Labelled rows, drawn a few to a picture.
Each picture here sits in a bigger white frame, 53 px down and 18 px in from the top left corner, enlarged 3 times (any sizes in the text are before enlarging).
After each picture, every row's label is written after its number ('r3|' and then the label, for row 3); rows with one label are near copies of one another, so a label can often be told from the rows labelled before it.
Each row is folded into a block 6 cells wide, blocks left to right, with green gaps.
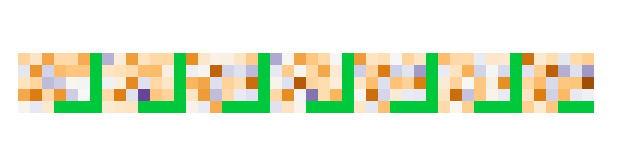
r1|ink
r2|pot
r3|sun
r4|pot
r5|sun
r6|sun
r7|sun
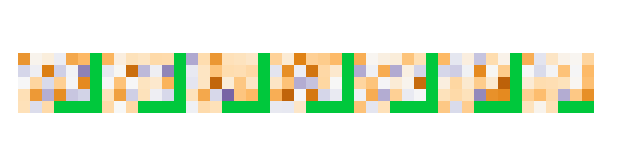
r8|sun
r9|sun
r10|pot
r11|ink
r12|sun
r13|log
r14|log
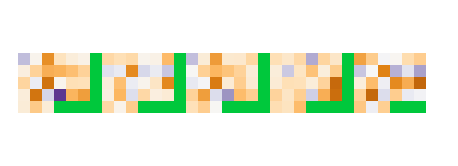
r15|pot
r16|sun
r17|pot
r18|log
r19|sun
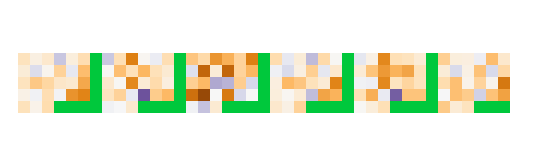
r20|log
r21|pot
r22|ink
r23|log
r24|pot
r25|log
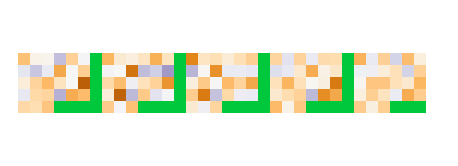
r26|log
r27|sun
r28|sun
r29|log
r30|log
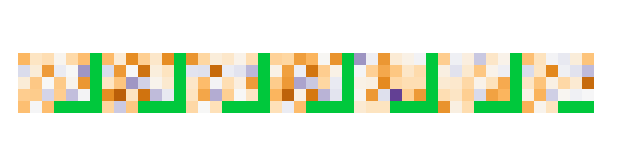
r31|sun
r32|ink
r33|sun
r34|ink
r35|pot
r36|log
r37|sun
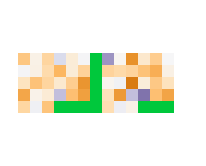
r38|log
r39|pot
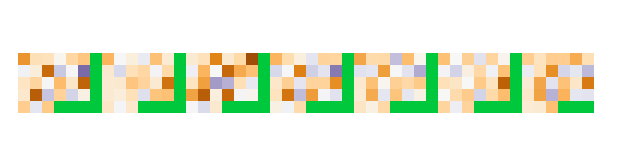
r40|sun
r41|log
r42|ink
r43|sun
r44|sun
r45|log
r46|sun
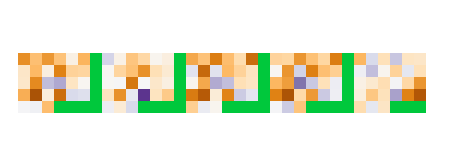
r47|ink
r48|pot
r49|ink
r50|ink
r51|log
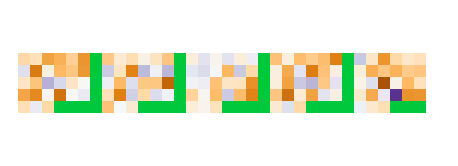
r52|ink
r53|sun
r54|log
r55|ink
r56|pot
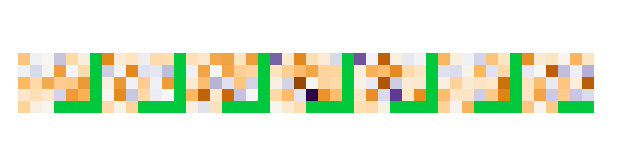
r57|log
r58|sun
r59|ink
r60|pot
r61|pot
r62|log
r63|sun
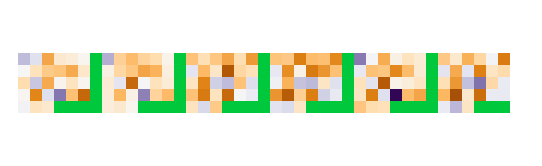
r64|pot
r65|pot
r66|ink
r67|ink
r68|pot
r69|ink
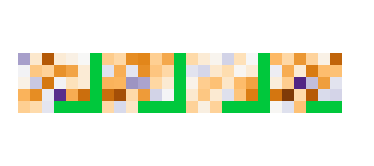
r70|pot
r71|ink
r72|log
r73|ink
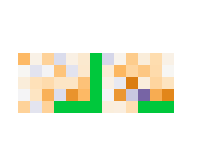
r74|log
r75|pot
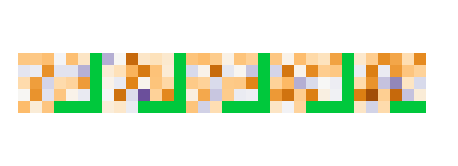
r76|sun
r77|pot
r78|sun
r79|ink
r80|ink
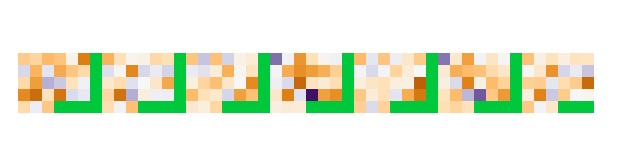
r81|ink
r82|sun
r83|log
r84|pot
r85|log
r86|pot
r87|sun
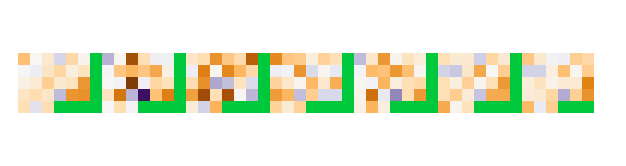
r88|log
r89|pot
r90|ink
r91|sun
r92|pot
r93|log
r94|log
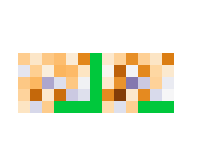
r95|ink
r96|ink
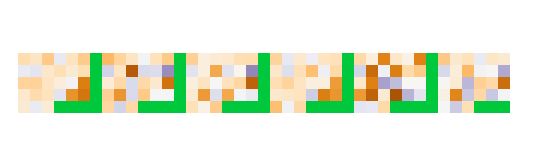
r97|log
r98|sun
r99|sun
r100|log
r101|ink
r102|sun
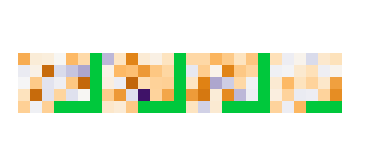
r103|sun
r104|pot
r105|ink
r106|log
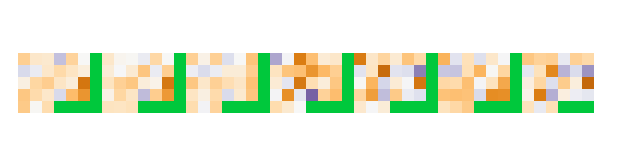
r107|log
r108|log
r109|log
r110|pot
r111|sun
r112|log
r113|sun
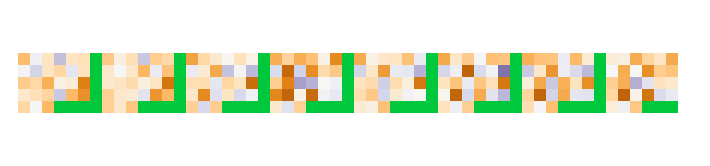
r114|log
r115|log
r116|sun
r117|ink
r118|sun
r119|sun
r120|sun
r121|ink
